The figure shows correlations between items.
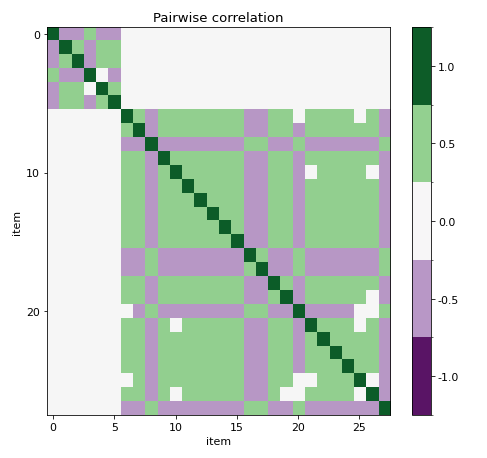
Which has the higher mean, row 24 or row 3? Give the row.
24
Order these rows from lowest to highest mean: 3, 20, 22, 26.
20, 3, 26, 22
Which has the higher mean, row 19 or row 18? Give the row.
18
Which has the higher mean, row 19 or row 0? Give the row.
19
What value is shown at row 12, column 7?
0.5
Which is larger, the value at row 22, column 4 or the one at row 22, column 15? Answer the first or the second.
the second
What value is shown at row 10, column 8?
-0.5
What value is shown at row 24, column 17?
-0.5
